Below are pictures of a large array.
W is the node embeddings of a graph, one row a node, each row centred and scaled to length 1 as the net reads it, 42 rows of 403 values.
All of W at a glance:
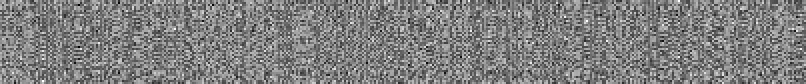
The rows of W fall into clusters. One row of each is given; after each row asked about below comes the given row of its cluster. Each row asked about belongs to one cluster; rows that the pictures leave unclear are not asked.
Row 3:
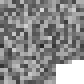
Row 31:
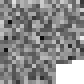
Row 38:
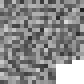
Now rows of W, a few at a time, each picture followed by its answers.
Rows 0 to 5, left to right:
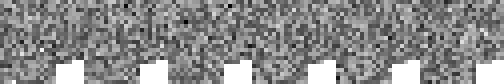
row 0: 3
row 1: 3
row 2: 31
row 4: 3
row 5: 38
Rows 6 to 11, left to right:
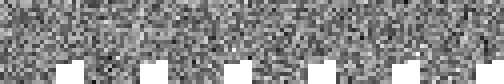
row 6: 31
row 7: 38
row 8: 31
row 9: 38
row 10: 3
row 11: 38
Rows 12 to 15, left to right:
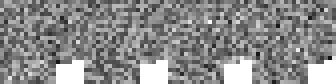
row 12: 3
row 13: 38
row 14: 38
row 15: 38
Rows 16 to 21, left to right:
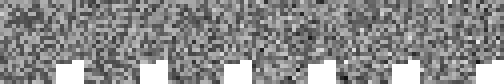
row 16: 31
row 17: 38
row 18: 31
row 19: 3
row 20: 31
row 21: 3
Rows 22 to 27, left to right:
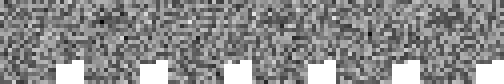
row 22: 38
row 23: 31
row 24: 38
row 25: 31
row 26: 3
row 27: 31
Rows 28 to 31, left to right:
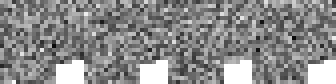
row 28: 3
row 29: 31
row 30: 38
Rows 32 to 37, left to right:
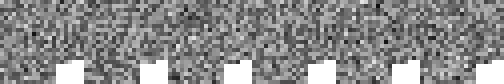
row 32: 3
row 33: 38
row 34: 31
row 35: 3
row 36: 3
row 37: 3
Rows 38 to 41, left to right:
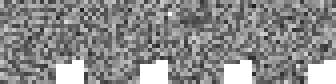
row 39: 3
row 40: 31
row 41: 31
